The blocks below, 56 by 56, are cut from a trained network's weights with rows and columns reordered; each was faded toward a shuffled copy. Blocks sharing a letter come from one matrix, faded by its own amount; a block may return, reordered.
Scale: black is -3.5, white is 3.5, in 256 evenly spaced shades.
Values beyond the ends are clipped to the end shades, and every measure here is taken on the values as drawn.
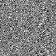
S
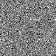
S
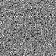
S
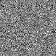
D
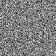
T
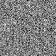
D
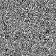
S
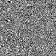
S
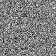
D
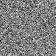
T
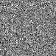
T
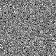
T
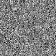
S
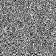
D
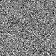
D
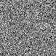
T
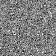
T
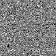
S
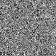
T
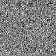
S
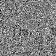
D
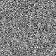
D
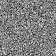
D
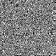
S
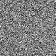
D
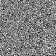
D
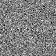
T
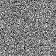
T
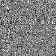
S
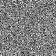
D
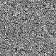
S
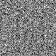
D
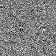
S
